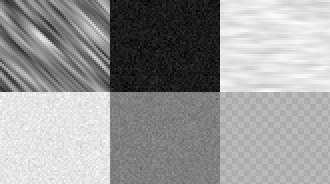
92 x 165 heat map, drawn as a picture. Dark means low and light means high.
It is made of 2 by 3 panels. Panel 1,1: middling, slanting down to the right, strong in contrast. Panel 1,2: very low, fine-grained, faint in contrast. Panel 1,3: very high, streaked across, faint in contrast. Panel 2,1: very high, fine-grained, faint in contrast. Panel 2,2: middling, fine-grained, faint in contrast. Panel 2,3: high, checkered, faint in contrast.
